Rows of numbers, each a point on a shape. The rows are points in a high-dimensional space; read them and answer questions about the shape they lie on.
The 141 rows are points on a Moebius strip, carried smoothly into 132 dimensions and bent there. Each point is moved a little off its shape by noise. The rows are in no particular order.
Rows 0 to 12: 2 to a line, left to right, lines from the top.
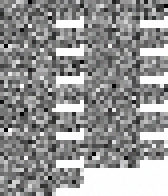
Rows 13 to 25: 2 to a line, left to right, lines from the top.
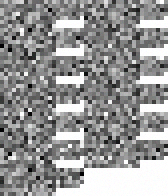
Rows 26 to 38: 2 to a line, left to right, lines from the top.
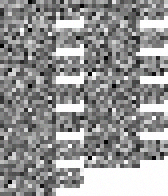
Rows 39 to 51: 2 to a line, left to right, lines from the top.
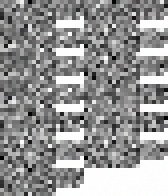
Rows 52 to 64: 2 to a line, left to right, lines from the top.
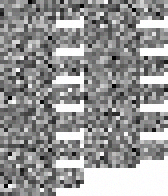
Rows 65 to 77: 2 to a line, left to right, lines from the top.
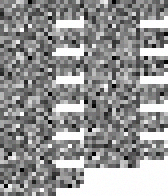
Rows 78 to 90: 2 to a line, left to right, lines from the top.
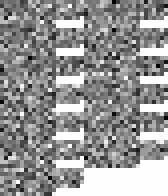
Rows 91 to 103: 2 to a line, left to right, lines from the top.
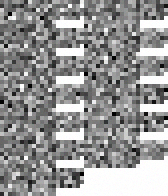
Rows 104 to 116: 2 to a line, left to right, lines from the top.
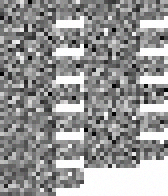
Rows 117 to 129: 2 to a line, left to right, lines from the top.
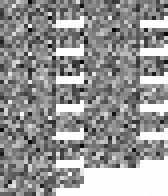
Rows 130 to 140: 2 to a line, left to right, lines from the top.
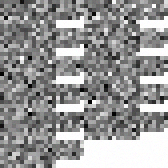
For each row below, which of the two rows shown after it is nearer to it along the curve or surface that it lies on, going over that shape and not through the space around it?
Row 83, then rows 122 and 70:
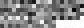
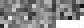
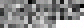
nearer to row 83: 122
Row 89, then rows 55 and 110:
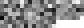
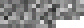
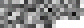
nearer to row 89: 110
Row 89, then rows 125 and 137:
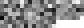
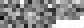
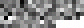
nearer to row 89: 125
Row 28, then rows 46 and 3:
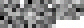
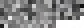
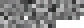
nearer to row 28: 46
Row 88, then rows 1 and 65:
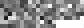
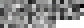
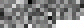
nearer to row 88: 1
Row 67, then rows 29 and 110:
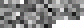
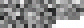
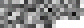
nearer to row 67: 29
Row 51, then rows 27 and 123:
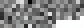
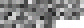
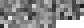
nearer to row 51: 123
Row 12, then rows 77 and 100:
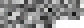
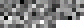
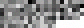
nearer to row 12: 77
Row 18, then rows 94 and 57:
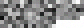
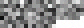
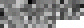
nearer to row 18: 94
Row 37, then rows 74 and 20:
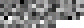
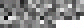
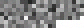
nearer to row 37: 74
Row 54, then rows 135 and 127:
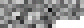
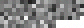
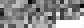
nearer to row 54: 135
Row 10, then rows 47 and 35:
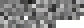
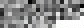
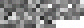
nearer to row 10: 35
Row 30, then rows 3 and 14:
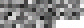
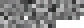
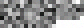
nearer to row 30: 3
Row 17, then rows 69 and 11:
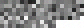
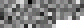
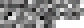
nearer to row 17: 11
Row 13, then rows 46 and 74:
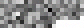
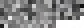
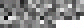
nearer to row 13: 74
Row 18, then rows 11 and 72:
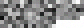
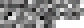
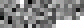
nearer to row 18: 72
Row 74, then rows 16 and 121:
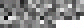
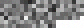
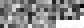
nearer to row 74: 16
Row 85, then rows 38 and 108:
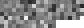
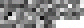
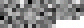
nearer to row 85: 38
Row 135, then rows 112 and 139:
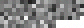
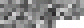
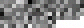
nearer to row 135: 112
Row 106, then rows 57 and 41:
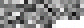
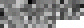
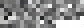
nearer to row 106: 41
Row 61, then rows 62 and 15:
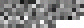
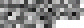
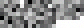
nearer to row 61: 62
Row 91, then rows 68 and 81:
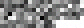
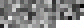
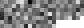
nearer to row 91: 68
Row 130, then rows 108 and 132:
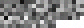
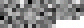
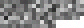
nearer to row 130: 132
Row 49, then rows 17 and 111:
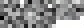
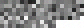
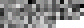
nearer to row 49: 111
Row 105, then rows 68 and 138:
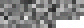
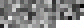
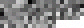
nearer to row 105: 68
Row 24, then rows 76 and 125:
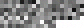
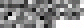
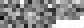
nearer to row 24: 76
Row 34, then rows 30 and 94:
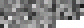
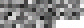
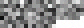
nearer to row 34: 30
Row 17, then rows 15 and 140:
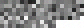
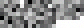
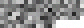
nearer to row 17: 140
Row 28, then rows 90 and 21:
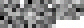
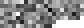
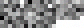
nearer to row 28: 21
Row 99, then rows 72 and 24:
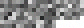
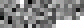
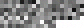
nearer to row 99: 24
